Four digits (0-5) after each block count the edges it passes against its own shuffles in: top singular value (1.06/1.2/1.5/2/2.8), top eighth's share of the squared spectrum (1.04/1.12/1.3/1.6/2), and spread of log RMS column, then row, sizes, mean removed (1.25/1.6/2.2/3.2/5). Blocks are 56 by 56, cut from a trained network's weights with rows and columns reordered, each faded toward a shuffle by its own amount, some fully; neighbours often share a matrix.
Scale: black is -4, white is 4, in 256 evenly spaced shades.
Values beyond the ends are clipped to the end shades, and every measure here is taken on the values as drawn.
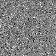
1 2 0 0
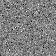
0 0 0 0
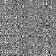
3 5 2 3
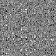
3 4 2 2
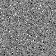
1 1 0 0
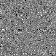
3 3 0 1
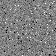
0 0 0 0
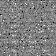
2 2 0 0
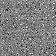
1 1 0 0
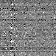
3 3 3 1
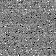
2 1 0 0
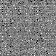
2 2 2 0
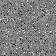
0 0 0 0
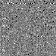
2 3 1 1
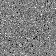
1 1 0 0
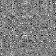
3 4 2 2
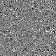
2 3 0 1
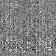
3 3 0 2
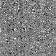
2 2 0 1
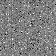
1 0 0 0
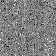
1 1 0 1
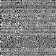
3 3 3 1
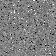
0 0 0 0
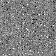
2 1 0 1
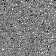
0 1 0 0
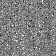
1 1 0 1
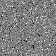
0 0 0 0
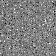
1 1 0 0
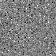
2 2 0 0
